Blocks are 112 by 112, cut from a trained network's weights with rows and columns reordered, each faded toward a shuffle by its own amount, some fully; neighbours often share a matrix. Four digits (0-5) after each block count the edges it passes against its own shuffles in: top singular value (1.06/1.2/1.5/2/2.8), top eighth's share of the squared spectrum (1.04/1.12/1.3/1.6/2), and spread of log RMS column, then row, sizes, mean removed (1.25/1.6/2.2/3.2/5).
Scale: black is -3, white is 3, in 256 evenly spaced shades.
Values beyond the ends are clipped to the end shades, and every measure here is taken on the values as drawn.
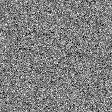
0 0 0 0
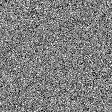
1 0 0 0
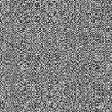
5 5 3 2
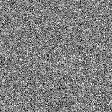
2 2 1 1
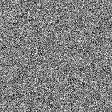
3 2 0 0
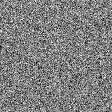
2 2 0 0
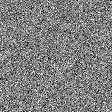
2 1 0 0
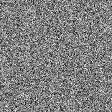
1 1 0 0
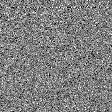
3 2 0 1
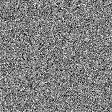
0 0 0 0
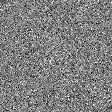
0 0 0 0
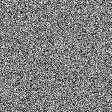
2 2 0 0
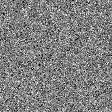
0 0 0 0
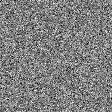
2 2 0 0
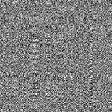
4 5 2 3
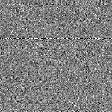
3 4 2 2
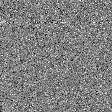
1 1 0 1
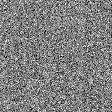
2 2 1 0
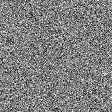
1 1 0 0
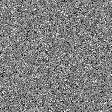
2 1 0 0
